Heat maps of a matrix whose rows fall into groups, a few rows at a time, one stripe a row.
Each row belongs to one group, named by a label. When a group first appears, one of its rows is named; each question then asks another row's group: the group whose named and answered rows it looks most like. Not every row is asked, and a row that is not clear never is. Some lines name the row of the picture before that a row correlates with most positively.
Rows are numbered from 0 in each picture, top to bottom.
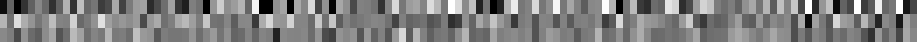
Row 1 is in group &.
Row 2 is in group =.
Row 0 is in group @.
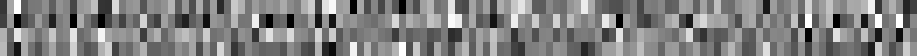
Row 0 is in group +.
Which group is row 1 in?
@
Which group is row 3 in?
=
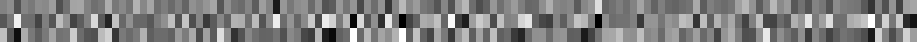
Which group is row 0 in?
=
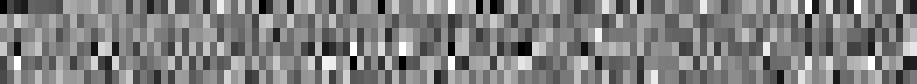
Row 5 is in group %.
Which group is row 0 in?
@
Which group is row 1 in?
&
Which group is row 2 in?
=
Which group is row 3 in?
=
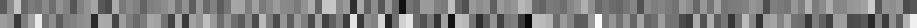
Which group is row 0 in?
+
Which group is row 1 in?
=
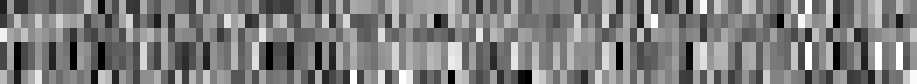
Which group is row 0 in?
@
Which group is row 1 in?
%
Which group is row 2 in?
&
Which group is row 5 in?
=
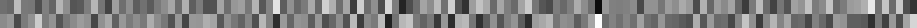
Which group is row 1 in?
=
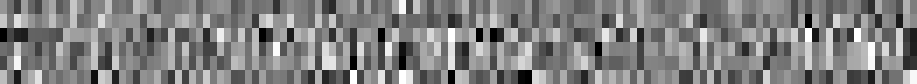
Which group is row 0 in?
=
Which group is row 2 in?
@
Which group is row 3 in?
+
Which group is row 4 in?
+
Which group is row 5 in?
=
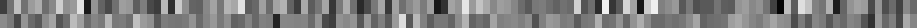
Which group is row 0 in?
%
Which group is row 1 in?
=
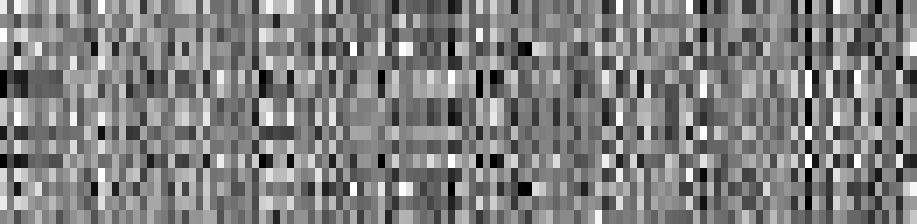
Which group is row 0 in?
&
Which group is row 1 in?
=
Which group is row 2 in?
&
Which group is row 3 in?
=
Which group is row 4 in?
&
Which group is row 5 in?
@
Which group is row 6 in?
@
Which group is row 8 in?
&
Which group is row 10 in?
&
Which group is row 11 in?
@
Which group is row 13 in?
=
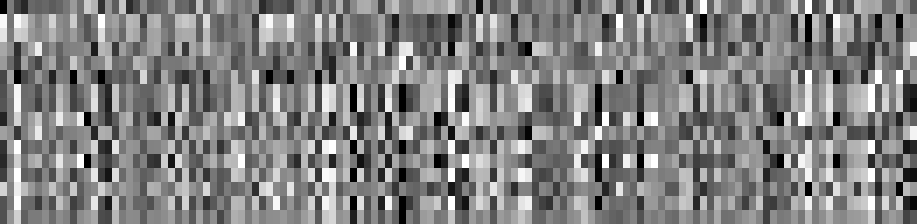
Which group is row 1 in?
&
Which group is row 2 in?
&
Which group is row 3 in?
=
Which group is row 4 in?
=
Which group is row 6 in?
+
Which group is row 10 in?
+
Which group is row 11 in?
%
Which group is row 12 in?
+
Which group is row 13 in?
&
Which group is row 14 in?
+
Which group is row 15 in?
+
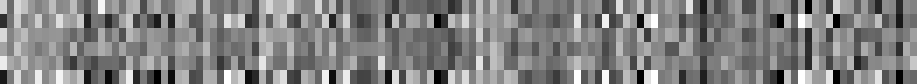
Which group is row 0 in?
&
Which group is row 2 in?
&
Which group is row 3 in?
&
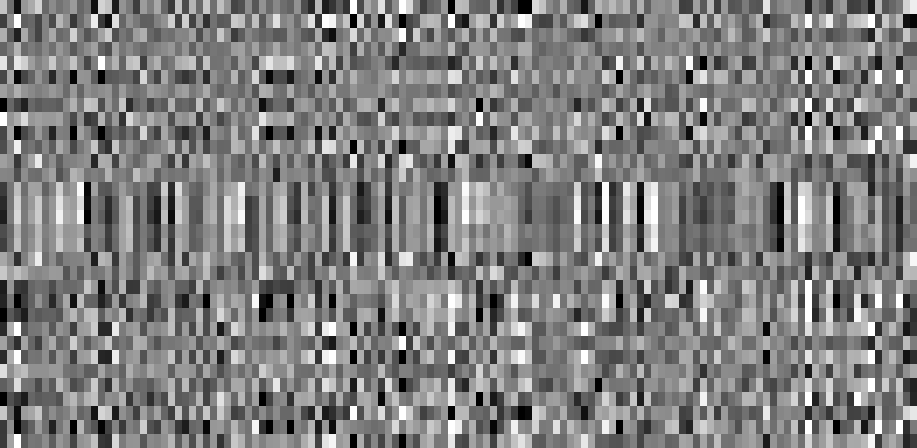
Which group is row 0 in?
=
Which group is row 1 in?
+
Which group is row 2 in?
=
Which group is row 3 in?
+
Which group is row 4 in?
&
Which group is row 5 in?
@
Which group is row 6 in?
&
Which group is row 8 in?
&
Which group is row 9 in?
@
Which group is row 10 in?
+
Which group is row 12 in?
=
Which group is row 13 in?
%
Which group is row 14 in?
%
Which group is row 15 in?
%
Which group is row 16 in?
%
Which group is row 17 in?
%
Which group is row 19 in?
&
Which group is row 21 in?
@
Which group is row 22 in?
@
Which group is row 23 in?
+
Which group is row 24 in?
=
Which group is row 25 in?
+
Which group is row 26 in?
&
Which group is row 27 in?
+
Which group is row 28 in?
@
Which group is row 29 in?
=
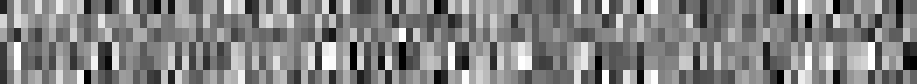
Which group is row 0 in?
%
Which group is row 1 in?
&
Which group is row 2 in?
=
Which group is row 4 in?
+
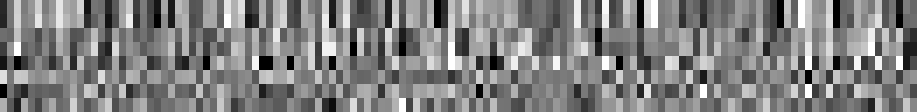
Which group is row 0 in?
%
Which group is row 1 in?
%
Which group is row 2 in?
+
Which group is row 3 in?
+
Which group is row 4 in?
@
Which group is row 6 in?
@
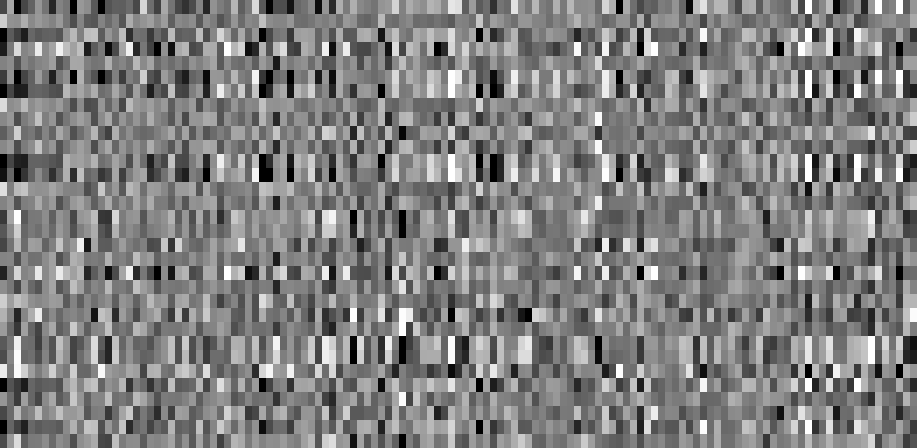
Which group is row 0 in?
@
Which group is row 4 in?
=
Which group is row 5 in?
@
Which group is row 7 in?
&
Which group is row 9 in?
+
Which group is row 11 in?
@
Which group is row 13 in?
&
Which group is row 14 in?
=
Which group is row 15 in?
+
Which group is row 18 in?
=
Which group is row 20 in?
=
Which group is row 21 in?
&
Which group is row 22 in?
=
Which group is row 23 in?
=
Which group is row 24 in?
+
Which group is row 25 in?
+
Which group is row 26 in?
&
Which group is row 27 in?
@
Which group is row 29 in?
%
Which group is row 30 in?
@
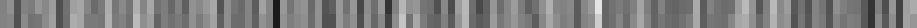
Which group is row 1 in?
=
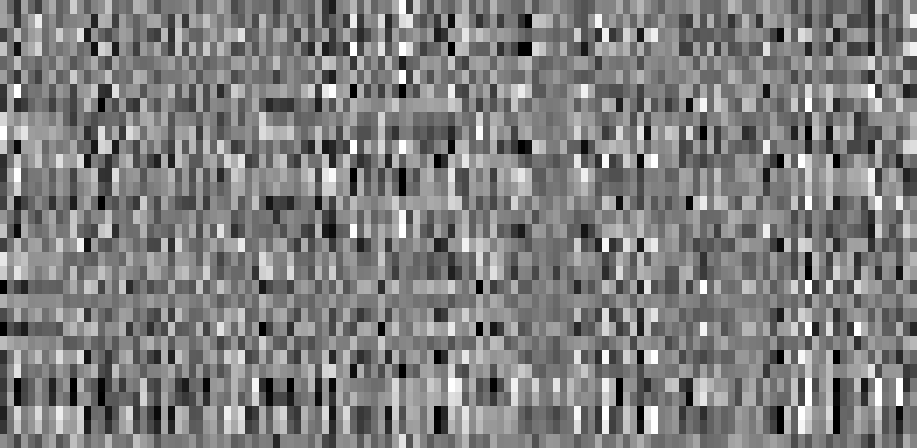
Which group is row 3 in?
=
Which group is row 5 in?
=
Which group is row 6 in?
+
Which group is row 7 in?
@
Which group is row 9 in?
&
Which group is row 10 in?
=
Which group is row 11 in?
%
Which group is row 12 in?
+
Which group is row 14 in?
@
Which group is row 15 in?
=
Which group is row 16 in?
=
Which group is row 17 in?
%
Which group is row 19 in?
&
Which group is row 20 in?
@
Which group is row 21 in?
&
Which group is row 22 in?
%
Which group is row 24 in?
&
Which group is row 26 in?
+
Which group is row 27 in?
@
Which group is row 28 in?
@
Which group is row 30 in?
%
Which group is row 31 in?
=
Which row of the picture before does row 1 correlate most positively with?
0
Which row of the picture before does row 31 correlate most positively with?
1
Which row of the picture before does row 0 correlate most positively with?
1
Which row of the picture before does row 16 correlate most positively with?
1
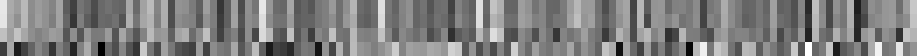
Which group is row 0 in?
&
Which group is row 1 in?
&
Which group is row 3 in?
@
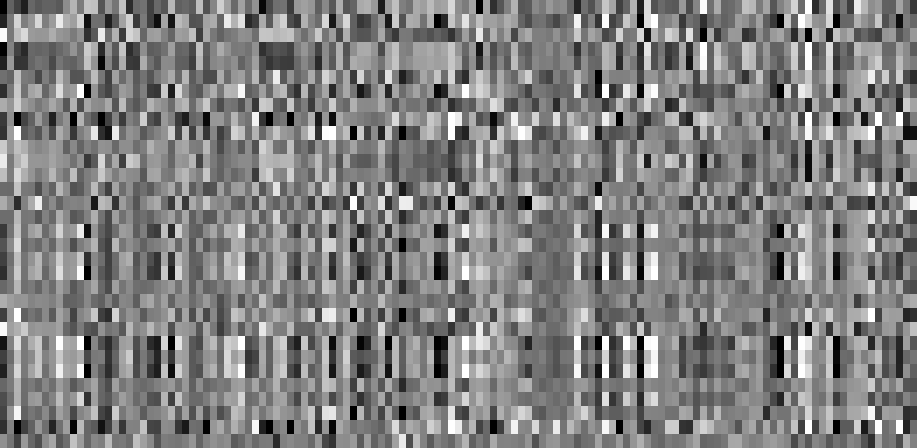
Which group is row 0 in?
@
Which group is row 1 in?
%
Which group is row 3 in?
@
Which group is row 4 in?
@
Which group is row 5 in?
+
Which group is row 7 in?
&
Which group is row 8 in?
@
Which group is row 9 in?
+
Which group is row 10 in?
&
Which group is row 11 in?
&
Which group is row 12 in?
&
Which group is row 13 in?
+
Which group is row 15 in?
+
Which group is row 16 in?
%
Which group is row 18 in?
%
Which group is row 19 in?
%
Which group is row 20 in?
+
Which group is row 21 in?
&
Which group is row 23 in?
&
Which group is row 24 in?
%
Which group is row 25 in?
%
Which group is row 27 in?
+
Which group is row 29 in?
+
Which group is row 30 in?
@
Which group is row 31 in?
=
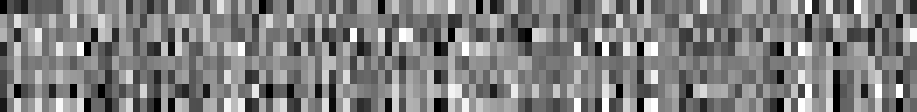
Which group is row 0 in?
@
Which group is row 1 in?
&
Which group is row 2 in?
=
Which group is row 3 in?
%
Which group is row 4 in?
+
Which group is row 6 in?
@
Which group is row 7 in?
%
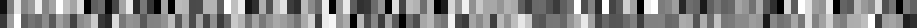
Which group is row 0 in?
%
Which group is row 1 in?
+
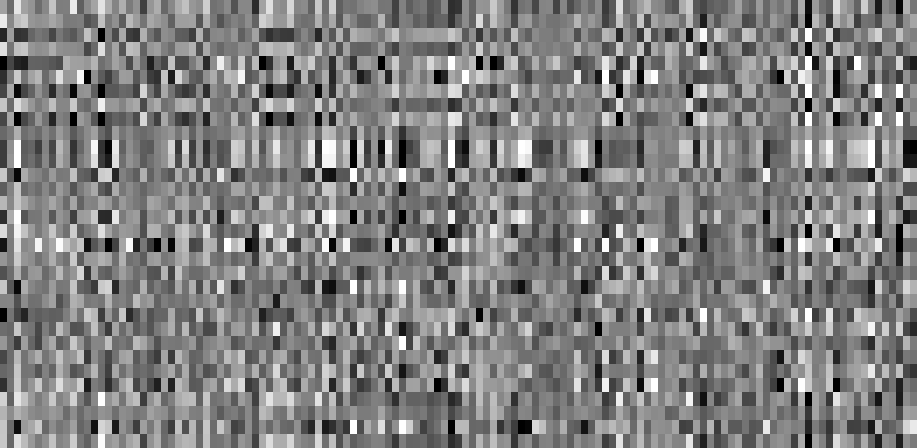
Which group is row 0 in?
&
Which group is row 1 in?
&
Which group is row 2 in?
@
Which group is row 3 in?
&
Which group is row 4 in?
@
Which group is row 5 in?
%
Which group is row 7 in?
&
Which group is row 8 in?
@
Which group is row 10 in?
+
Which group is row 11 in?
+
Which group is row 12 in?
=
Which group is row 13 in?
+
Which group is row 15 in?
+
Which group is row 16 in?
&
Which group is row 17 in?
%
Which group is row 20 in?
=
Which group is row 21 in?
=
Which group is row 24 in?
=
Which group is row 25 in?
%
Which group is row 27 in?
%
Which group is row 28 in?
&
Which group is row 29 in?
&
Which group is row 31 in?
&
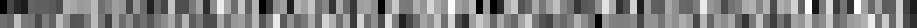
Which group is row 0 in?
@
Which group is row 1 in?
+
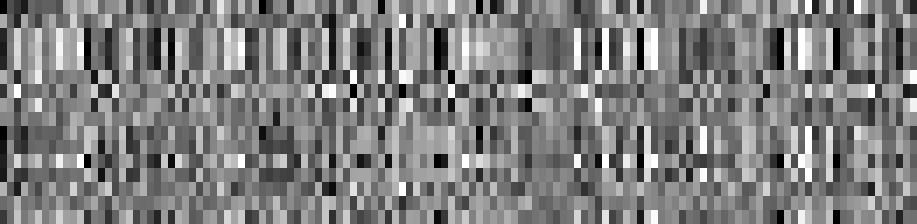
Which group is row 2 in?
%
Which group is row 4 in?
%
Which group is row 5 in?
=
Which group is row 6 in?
+
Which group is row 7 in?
=
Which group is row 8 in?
=
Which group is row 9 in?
@
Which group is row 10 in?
@
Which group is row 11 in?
%
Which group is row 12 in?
@
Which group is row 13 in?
=
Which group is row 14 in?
+
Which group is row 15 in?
%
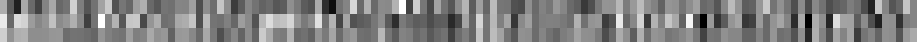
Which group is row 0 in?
=
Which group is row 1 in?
&
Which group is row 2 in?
&
